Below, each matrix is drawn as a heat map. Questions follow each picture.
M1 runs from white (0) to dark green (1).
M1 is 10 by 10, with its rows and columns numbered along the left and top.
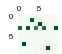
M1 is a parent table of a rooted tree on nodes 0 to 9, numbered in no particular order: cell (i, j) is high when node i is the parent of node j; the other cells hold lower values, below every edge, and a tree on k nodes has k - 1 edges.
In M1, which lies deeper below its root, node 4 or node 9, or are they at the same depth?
the same depth
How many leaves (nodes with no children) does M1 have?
5
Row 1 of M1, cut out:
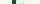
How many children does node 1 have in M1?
1
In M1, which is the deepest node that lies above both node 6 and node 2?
3
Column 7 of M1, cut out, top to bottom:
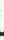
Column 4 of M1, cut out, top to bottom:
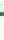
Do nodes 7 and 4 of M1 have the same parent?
no
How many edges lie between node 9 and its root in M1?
4
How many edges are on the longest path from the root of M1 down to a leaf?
5
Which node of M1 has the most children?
3
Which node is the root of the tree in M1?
8
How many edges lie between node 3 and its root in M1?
3
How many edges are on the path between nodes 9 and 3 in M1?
1
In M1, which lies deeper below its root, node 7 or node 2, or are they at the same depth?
node 2
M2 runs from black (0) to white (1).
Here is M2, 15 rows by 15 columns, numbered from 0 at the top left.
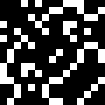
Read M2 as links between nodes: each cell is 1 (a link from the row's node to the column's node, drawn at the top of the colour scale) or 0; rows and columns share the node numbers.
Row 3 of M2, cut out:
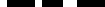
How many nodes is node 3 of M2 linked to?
4
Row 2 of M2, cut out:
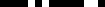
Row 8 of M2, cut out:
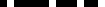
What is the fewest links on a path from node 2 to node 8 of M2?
5
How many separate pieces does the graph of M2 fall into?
1
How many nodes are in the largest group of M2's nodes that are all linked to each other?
5
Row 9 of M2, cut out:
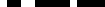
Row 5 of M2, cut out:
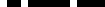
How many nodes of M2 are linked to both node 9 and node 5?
3
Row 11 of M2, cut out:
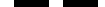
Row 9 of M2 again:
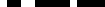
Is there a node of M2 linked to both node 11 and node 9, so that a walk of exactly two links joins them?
yes
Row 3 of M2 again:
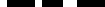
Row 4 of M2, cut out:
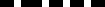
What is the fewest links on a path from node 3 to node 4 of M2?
2
